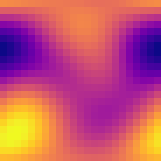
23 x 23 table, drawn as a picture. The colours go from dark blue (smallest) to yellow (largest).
There are no regular stripes. The ninth with the highest average is the bottom left. No lone cell stands out from its neighbours.
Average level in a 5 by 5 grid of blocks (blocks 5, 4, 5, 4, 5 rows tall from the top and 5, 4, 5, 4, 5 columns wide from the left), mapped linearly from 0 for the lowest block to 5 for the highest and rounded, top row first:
2 3 3 3 2 | 0 2 3 2 0 | 2 2 2 2 1 | 5 4 2 2 3 | 5 4 3 3 4
